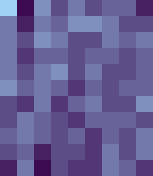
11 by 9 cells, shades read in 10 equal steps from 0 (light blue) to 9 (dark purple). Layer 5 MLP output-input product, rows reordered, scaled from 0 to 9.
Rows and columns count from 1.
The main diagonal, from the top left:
0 8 3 5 6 5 6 5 4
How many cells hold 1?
0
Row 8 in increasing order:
4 5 5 5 5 6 6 6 7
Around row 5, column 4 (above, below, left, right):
5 5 4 6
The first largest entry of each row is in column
2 2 2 2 2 5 2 5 6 3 3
